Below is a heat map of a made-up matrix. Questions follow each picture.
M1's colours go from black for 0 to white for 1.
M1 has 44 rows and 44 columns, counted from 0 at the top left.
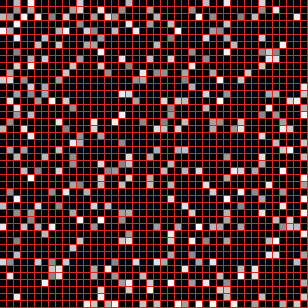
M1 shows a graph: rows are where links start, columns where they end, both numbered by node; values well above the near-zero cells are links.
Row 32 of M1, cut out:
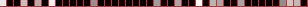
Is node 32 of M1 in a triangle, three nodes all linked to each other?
yes
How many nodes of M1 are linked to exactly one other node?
1
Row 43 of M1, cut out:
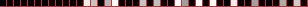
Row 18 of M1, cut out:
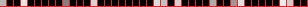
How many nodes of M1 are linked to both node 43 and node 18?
6
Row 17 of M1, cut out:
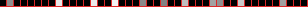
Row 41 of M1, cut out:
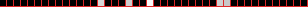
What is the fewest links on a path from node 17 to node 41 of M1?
2
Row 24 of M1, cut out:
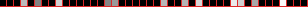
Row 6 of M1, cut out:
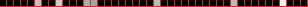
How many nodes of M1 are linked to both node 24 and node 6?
4
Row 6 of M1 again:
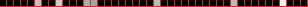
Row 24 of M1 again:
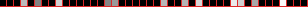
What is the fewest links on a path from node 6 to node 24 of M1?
2
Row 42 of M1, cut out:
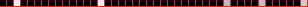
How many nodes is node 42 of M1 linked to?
5
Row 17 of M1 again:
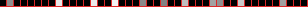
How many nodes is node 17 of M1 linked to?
11
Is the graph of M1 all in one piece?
yes
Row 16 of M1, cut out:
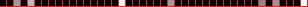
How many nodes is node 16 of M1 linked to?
7
